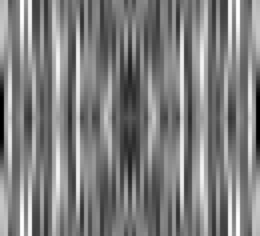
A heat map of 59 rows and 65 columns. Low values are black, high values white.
Slope: none. Mirror symmetry: left to right and top to bottom. Grain: streaks running down.
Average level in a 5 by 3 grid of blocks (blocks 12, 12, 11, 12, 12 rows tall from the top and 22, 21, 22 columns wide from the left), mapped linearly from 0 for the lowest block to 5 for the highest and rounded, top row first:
505 / 515 / 212 / 515 / 505
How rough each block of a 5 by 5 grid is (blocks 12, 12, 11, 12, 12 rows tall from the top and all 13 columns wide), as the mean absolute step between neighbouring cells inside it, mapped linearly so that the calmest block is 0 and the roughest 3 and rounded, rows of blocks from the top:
3 2 0 2 3
1 1 2 1 1
2 1 0 1 2
1 1 2 1 1
3 2 0 2 3
